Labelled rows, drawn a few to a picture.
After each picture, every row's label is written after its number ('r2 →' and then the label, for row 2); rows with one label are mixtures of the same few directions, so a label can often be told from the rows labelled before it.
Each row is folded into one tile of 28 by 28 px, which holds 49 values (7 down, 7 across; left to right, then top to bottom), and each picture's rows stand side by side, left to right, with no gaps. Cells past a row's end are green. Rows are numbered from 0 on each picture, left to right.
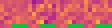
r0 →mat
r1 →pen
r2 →pen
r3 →pen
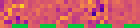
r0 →mat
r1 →mat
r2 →mat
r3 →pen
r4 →pen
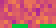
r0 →pen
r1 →mat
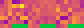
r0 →mat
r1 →mat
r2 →mat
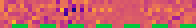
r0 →pen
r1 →mat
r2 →pen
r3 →pen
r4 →mat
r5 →pen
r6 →mat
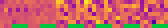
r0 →pen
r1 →mat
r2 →pen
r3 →pen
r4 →mat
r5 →pen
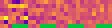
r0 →mat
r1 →mat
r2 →pen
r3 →pen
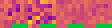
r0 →pen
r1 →mat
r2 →pen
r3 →mat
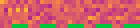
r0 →pen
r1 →mat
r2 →pen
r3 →mat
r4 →mat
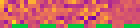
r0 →pen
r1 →pen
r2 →mat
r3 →mat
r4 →pen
